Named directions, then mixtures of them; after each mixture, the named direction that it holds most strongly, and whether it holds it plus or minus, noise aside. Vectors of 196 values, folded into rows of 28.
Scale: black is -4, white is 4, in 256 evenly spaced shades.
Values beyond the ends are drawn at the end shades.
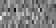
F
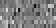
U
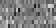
U, plus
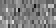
U, plus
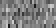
U, plus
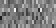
F, minus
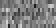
U, plus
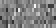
U, minus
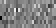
U, minus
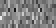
F, plus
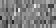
U, minus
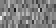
F, plus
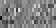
U, minus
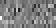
U, plus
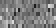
U, plus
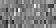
U, minus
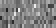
U, minus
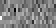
F, plus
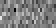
F, plus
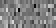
U, plus
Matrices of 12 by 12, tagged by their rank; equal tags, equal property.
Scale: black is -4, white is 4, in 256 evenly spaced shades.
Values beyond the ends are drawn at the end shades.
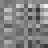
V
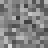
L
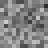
L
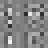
V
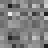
V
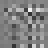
V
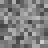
L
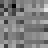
V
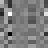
V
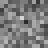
L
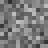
L
